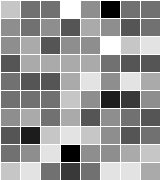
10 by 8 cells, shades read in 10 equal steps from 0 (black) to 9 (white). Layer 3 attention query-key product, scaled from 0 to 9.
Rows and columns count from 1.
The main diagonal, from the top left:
7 4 3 6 8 1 4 4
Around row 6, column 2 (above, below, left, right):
3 6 4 4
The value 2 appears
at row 6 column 7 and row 10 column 4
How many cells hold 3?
12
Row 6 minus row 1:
-3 0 0 -2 0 1 -2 1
